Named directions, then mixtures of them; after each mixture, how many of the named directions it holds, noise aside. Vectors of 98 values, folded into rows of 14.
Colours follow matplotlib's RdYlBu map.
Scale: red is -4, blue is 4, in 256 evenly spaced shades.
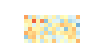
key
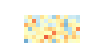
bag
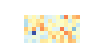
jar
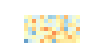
two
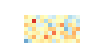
two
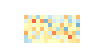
three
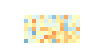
two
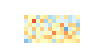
three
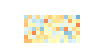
two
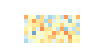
three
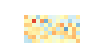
two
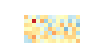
two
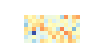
one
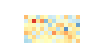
three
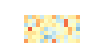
two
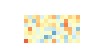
one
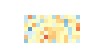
two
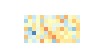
three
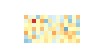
three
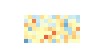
one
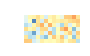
three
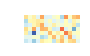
one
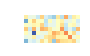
two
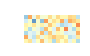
one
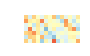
three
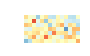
two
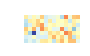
one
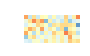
two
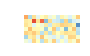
one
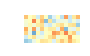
three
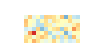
one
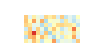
two
